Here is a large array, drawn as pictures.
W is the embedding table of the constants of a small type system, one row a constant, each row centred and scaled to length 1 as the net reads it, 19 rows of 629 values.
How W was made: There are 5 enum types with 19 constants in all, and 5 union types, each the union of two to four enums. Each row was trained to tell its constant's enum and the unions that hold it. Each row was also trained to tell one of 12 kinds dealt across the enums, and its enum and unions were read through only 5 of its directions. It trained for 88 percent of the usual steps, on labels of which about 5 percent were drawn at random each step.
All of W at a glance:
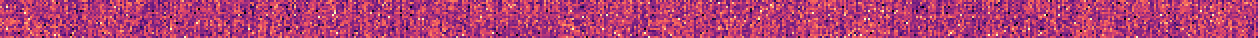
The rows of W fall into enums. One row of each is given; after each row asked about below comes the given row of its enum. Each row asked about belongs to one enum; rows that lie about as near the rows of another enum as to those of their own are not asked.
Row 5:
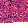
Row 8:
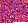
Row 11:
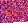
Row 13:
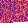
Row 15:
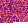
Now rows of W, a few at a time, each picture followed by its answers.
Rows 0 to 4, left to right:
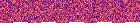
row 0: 13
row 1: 5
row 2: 13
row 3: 13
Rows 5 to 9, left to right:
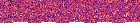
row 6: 11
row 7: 13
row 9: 5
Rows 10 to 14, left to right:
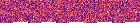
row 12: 11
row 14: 11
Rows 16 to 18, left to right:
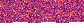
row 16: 8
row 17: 15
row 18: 11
